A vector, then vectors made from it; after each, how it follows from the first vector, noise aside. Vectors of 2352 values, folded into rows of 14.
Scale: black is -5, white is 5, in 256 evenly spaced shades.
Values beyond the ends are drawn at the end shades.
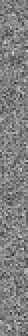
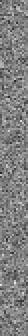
reversed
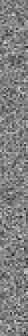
copied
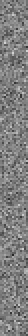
copied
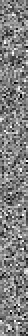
scaled up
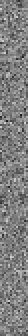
wrapped around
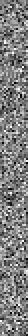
scaled up
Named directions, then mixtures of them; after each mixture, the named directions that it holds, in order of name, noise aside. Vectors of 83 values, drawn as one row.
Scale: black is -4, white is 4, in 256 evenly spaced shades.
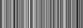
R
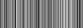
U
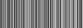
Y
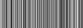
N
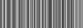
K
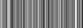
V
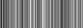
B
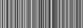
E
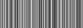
E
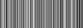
N, R, U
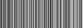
Y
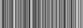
R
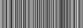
N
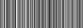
E, K, U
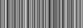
E, K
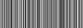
N, V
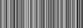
R, V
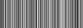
K, N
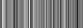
R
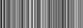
B, K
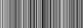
B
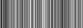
B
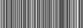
K, N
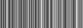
E, R, Y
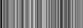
B, R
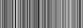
R, U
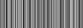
N, U
